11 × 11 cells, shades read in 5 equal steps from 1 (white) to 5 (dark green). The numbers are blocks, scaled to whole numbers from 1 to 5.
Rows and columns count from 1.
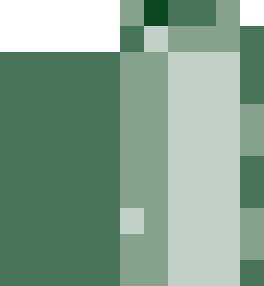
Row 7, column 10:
2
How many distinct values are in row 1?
4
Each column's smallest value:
1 1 1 1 1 2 2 2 2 2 1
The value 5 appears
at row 1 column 7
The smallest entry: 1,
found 11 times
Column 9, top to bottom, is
4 3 2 2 2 2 2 2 2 2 2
